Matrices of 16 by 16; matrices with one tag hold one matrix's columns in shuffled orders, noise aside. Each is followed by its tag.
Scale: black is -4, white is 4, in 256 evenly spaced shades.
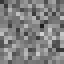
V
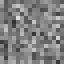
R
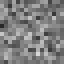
V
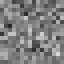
V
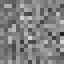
R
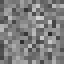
R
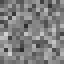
V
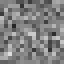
V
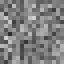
R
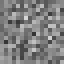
R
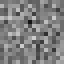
R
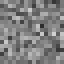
V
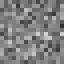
V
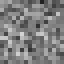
V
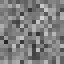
R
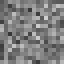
R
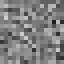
R
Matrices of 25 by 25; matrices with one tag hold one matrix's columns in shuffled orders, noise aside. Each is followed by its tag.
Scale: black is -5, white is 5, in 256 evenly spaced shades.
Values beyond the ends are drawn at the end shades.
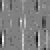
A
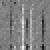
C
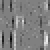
A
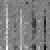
C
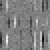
A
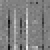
C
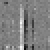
C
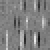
A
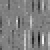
A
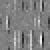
A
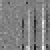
C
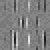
A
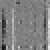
C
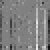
C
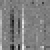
C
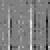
C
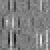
A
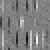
A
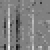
C
